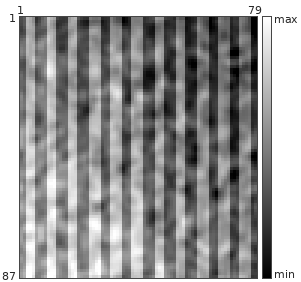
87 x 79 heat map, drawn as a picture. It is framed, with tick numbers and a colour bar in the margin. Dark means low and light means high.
Lone odd cells: none. Slope: up to the bottom left. Stripes: upright, repeating 11 times. Ninth with the highest average: bottom left.
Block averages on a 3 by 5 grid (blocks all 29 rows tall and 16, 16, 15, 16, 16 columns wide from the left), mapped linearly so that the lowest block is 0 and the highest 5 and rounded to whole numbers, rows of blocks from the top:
32210 / 44321 / 55432
